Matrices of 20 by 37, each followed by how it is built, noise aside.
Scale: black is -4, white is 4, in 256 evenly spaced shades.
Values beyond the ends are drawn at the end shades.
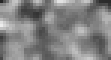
smooth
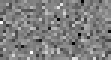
noise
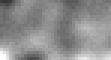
smooth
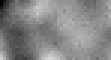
smooth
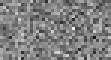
noise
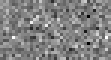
noise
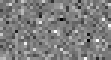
noise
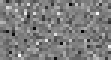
noise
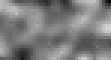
smooth
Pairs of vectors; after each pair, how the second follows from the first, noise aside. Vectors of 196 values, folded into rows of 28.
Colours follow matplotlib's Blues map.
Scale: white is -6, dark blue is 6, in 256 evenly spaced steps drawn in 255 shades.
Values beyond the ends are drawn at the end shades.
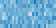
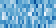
scaled up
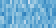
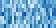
scaled up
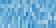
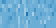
partly zeroed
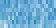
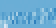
partly zeroed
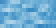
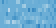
partly zeroed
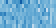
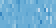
partly zeroed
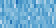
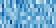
scaled up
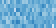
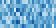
scaled up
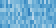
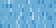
partly zeroed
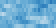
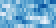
scaled up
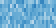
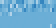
partly zeroed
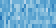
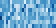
scaled up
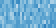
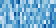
scaled up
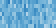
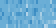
partly zeroed
